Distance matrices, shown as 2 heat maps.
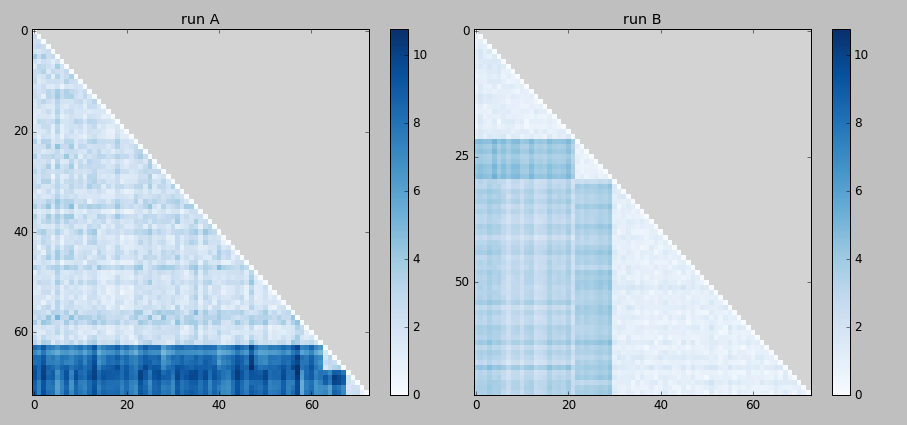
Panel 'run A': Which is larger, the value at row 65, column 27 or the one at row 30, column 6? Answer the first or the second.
the first
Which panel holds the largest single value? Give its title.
run A
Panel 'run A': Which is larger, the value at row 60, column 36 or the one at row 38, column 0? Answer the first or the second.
the second
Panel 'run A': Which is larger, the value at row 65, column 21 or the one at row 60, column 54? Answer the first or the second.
the first
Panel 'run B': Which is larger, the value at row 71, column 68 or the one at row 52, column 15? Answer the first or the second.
the second
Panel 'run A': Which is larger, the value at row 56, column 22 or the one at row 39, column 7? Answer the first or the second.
the first
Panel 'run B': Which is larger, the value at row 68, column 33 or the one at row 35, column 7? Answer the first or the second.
the second
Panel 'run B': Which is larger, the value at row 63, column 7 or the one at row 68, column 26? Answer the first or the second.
the second
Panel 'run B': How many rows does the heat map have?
73
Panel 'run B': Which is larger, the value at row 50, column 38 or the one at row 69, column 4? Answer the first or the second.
the second
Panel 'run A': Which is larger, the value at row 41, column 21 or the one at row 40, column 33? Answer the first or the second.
the second
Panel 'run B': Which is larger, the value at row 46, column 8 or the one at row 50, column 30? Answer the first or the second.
the first
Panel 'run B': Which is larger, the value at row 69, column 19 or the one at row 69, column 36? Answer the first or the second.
the first
